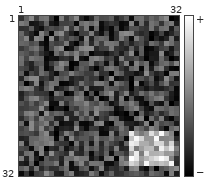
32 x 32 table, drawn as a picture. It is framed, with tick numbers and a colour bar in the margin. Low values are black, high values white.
An odd patch, higher than its surroundings, sits in the bottom right. On average the colour sits 30% of the way up the scale. No row or column stands out. The halves do not mirror each other. The bottom right is the ninth with the highest average.
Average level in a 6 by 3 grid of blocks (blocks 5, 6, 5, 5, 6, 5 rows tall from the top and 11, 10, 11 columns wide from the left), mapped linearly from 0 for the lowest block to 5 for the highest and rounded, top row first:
1 0 1
1 1 0
1 1 0
1 1 0
1 1 5
1 1 5
